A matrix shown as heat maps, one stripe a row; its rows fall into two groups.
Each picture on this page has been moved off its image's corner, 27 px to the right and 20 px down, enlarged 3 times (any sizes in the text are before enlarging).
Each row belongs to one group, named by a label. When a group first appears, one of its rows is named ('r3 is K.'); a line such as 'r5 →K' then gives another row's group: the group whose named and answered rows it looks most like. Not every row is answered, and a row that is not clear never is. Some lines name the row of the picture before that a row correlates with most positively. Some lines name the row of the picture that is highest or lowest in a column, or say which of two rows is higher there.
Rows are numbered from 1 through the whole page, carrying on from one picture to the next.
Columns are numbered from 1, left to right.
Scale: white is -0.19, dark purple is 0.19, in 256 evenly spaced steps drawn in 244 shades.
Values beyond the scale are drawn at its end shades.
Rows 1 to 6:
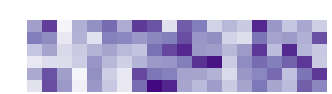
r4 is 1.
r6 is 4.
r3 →1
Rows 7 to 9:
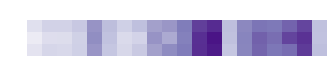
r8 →1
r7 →1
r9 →1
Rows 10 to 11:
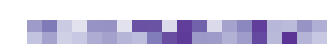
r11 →1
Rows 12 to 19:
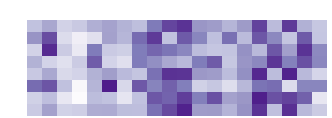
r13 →4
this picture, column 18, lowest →17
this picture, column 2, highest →14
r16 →1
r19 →1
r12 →1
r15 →1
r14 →4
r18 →1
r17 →4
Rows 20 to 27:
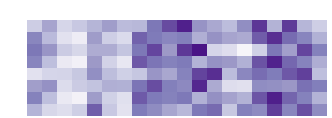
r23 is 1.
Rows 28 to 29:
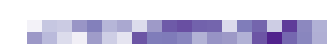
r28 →1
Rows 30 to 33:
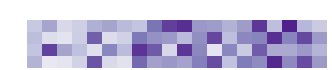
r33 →1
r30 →1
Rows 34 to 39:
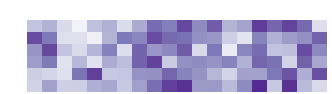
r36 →4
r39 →1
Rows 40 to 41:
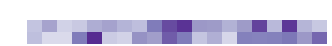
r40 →1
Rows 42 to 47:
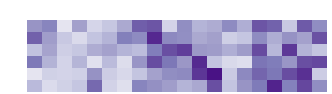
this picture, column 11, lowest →47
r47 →1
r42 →4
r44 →1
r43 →4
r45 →4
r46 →1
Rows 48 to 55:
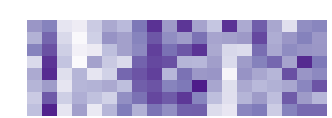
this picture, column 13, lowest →55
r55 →4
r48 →4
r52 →4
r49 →4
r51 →4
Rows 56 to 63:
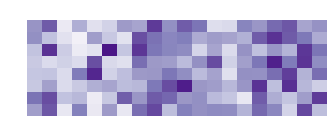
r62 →4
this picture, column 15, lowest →62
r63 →4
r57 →1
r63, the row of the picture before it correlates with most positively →48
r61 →1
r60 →1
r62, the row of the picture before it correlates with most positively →50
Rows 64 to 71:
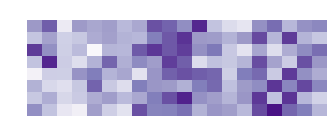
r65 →1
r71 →1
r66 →4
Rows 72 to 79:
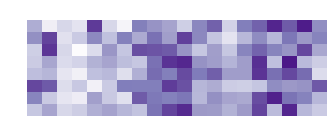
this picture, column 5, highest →72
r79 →1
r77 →4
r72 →1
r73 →4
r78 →1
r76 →1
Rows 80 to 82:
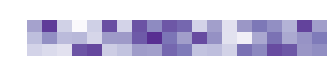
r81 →4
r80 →4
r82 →1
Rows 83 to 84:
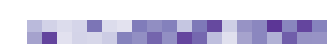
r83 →1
